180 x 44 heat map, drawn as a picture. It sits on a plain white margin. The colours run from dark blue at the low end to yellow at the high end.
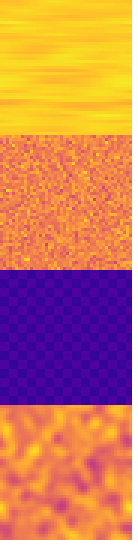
The table splits into 4 rows of 1 panel. Panel 1,1: very high, streaked across, faint in contrast. Panel 2,1: high, fine-grained. Panel 3,1: very low, checkered, faint in contrast. Panel 4,1: high, blotchy.
